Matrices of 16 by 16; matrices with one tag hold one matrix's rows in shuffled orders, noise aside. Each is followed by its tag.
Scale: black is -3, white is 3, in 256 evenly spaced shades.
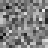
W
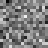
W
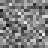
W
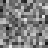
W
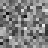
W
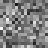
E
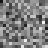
W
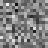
E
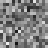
E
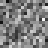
W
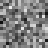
W
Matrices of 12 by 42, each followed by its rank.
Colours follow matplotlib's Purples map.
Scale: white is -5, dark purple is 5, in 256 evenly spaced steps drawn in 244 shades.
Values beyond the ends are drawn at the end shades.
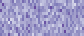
full rank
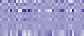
two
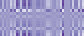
one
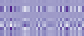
one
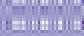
one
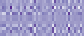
two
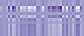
one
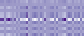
one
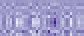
two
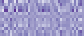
two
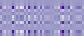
one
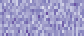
full rank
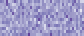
full rank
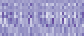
two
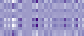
one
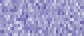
full rank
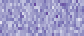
full rank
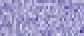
full rank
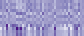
two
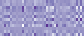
two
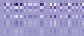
one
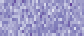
full rank
